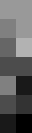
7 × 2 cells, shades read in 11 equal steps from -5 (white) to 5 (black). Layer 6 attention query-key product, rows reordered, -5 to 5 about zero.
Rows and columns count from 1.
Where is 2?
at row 4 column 1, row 4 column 2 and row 6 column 1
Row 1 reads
-1 -1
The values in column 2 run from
-2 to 5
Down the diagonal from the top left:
-1 -1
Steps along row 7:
up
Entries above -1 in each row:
0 1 1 2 2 2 2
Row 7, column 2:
5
